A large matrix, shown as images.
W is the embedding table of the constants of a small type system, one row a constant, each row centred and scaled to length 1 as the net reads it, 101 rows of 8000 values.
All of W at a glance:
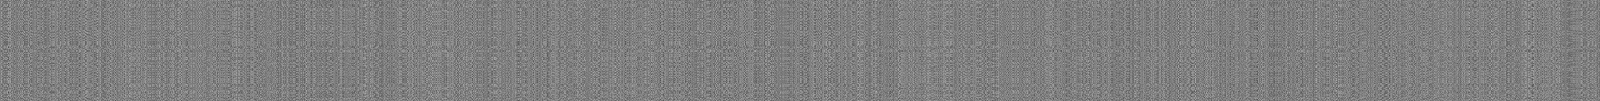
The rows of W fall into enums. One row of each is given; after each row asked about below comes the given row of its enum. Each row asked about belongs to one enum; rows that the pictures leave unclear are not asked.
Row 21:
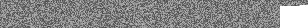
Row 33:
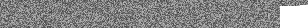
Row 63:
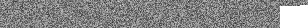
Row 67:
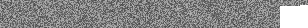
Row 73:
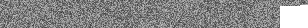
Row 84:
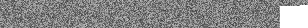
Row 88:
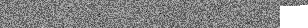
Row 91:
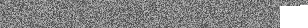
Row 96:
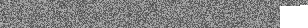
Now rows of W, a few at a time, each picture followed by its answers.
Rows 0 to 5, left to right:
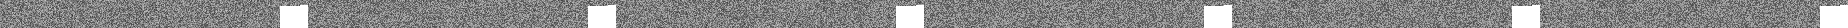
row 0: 91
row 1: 33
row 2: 73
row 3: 21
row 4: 96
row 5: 96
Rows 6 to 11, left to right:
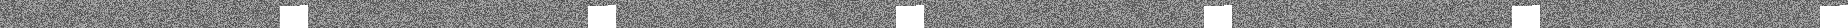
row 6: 84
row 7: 33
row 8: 67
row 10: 88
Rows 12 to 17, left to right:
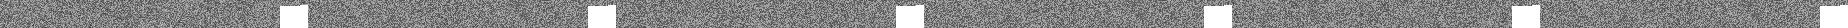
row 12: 73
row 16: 96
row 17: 67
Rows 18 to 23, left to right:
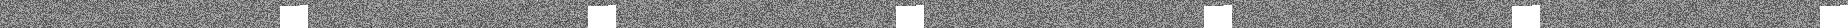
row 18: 33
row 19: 88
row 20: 96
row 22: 67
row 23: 96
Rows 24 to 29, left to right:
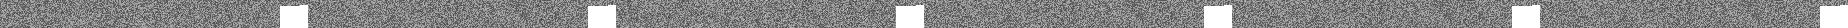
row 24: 21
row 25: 67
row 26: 84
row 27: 67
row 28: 67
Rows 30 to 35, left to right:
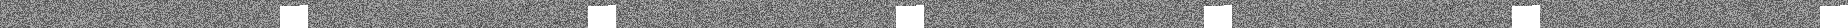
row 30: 21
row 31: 88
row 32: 91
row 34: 88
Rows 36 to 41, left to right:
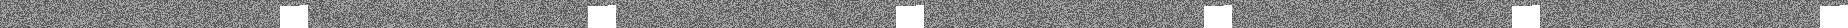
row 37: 84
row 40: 67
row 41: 21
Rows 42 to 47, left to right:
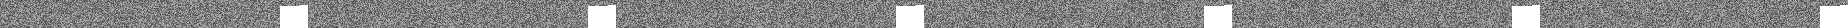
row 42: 33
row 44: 21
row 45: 73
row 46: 96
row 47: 63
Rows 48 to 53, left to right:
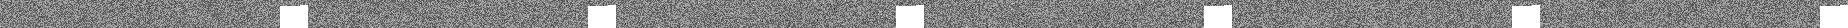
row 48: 67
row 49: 33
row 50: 88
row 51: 88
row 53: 96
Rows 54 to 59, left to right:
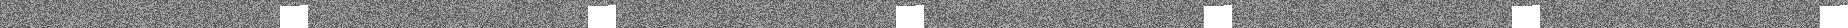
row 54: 21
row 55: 73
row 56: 21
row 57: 84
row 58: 96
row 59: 84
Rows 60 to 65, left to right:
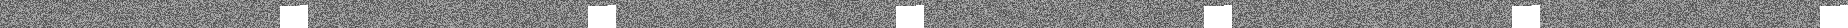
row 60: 33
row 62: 67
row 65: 96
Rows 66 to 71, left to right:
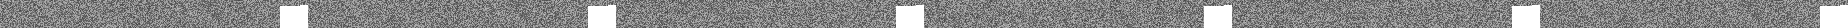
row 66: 67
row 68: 33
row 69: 84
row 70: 33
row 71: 67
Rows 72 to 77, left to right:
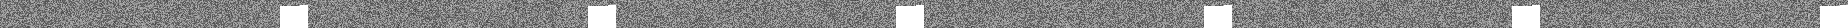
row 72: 21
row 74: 67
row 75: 21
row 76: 96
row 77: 33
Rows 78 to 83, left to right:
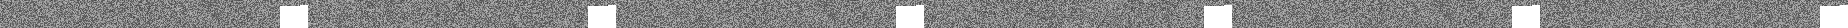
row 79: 96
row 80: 67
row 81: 73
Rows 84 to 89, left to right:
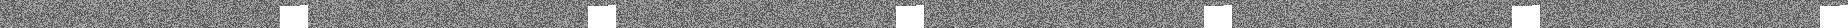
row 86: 96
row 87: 21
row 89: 21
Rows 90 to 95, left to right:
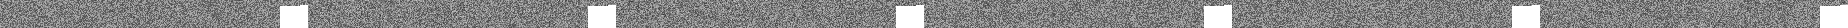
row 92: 63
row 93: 96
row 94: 21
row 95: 73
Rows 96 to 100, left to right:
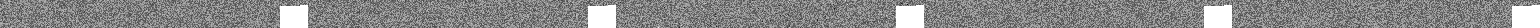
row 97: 33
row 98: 88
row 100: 21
